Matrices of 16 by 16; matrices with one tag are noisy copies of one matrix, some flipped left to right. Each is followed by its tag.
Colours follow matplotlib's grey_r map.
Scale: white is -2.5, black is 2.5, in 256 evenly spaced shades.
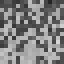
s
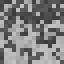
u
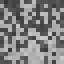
s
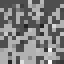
s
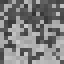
u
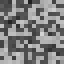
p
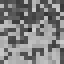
u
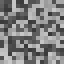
p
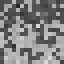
u
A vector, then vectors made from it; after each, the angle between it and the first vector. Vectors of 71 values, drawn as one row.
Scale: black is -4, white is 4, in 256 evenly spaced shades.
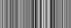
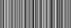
partly aligned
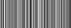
orthogonal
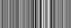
nearly parallel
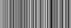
partly aligned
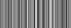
partly opposed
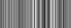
nearly opposite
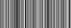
orthogonal
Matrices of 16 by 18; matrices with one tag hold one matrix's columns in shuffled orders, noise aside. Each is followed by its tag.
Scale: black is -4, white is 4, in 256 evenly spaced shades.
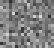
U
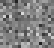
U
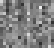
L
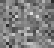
U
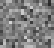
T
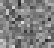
T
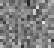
T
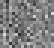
U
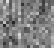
L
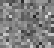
U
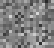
U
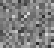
U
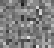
T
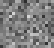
U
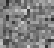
T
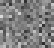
U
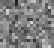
T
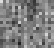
L
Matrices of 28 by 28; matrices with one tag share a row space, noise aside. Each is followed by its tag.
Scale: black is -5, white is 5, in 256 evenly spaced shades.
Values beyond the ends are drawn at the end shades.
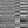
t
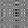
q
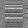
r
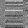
r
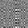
q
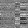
t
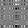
q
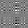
q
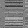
r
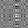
q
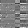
t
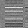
r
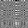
q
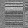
r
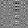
q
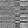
t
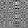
q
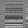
r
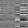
t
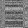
r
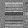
r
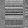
r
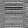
r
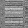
r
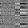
t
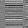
r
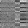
t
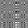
q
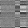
t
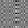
q
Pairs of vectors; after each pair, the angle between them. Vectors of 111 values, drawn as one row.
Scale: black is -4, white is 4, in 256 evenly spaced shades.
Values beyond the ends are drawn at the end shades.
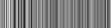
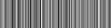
orthogonal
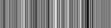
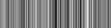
nearly opposite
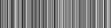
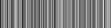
nearly parallel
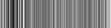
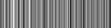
partly opposed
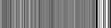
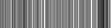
partly opposed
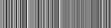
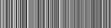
nearly parallel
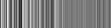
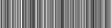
partly opposed
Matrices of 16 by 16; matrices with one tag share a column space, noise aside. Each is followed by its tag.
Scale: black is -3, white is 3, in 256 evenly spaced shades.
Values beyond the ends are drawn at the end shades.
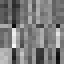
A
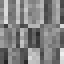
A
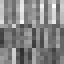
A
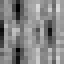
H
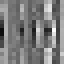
H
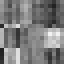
A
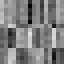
A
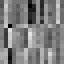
A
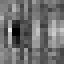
H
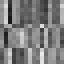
A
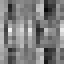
H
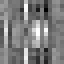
H
